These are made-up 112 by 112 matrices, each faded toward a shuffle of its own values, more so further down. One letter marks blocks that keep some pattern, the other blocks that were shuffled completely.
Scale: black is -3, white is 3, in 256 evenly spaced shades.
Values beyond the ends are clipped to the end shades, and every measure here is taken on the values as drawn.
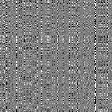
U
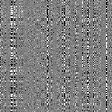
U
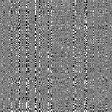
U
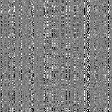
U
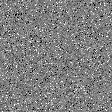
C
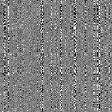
U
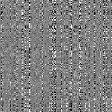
U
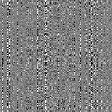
U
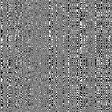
U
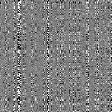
U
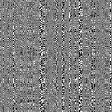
U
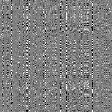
U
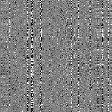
U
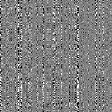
U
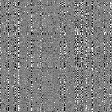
U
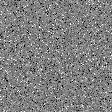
C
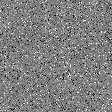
C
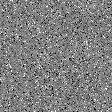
C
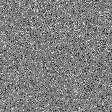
C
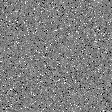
C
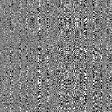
U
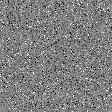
C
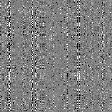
U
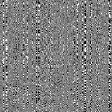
U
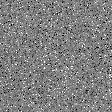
C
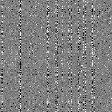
U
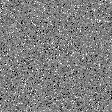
C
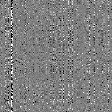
U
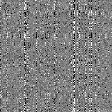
U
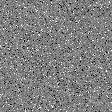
C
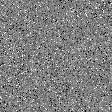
C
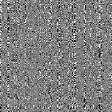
U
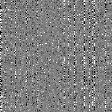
U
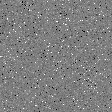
C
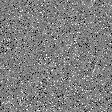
C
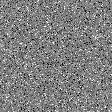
C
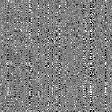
U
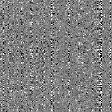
U
